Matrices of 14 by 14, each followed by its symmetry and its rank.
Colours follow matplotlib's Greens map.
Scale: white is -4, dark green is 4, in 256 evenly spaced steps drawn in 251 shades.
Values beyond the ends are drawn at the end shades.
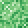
symmetric, full rank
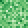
symmetric, full rank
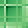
symmetric, rank one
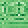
neither, rank three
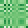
symmetric, rank one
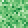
neither, full rank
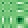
symmetric, rank one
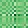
symmetric, rank one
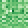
neither, rank three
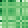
symmetric, rank one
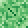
symmetric, full rank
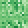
neither, rank three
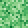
neither, full rank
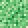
symmetric, full rank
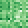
neither, rank three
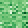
neither, rank three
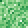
symmetric, full rank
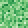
neither, full rank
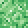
symmetric, full rank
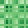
symmetric, rank one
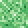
symmetric, full rank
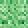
neither, rank three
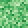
neither, full rank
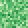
neither, full rank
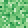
neither, full rank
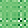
symmetric, rank one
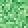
neither, full rank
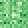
neither, rank three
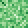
symmetric, full rank
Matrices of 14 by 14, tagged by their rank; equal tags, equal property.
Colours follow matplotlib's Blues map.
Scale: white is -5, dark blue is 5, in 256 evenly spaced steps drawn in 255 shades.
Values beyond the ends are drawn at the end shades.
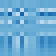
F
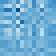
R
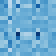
R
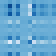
F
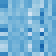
R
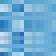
F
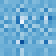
R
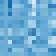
R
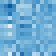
R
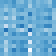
R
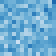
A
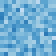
A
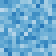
A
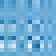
F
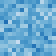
A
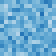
A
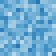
A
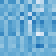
R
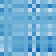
F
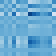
F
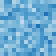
A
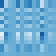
F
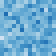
A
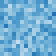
A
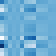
F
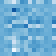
R
